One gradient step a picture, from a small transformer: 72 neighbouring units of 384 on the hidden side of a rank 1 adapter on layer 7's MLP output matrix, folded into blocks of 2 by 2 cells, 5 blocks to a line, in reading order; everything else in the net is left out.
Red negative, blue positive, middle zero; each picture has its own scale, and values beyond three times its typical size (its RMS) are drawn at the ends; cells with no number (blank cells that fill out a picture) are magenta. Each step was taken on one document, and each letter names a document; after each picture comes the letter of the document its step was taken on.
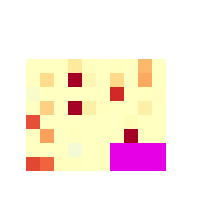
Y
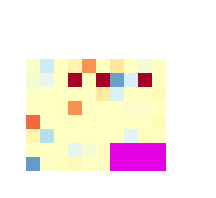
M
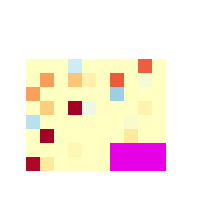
Y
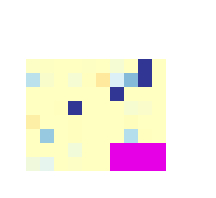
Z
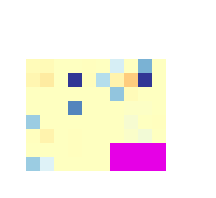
Z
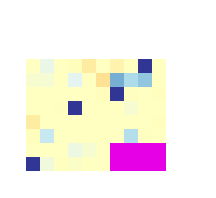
M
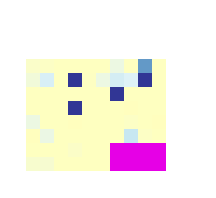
Z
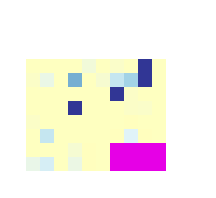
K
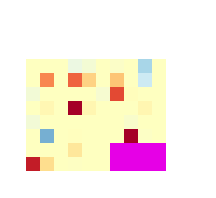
Y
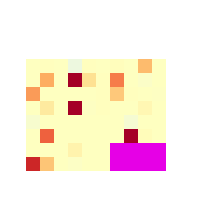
Y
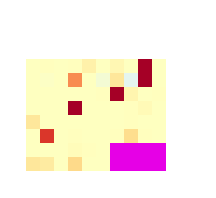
K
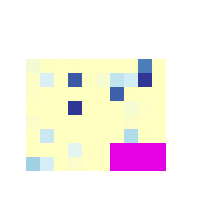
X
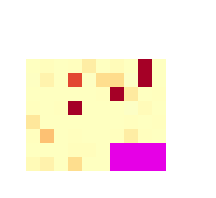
K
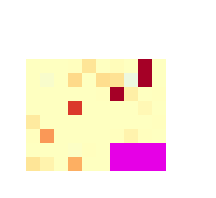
K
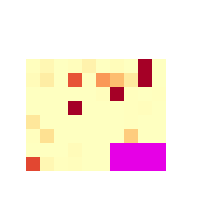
M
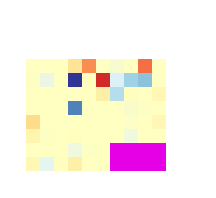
M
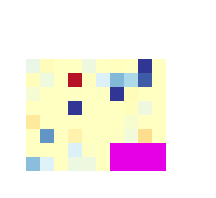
X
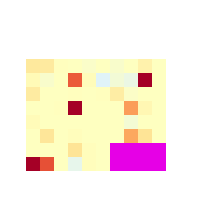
X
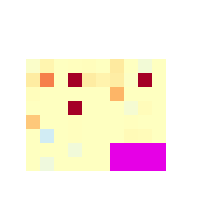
Z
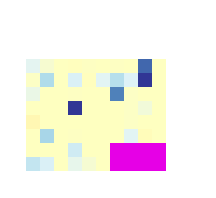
X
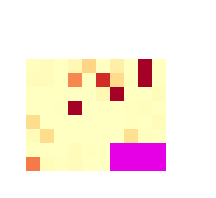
M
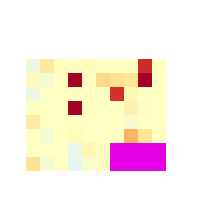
X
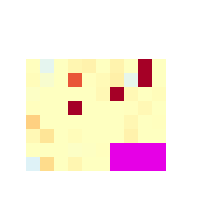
M
